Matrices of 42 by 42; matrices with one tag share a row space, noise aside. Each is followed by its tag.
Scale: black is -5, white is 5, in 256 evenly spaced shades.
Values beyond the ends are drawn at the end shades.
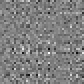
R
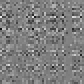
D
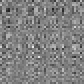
D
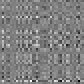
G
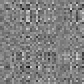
R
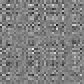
D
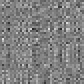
G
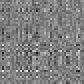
G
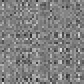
G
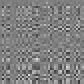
G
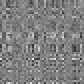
D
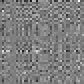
G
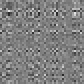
D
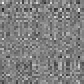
G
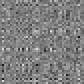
G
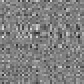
G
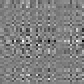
R
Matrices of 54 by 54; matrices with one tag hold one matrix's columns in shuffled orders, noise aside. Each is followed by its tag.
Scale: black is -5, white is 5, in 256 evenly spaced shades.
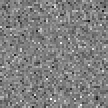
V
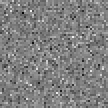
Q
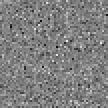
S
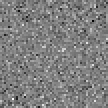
V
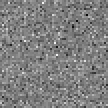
S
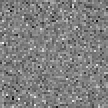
V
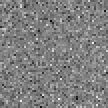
V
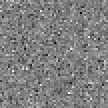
Q
